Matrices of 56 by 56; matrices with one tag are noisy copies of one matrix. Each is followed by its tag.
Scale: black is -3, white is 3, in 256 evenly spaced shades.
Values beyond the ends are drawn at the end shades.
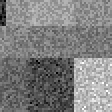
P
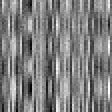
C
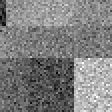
P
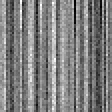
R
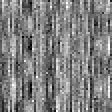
C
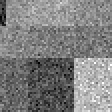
P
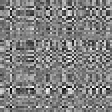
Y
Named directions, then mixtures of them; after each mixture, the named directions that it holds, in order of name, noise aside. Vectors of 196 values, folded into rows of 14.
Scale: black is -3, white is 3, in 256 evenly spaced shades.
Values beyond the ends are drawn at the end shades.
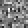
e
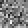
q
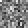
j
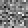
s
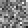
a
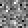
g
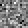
g, q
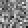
a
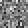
j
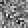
a, j, q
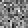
e, j, s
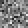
e, q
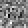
e, q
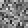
e, j, q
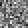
e, g, q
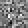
e, q, s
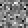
e, g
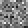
a, q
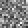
a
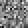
a, e, g
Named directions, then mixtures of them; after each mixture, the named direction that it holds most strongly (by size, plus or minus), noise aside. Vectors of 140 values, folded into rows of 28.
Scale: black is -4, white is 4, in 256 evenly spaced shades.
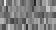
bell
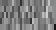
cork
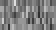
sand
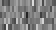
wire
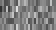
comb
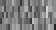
cork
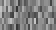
comb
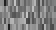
sand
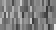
cork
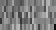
cork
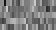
bell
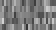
bell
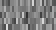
wire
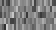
wire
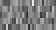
wire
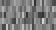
wire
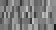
cork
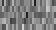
bell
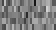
bell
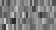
wire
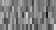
cork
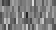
wire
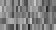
bell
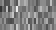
comb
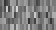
comb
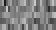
bell
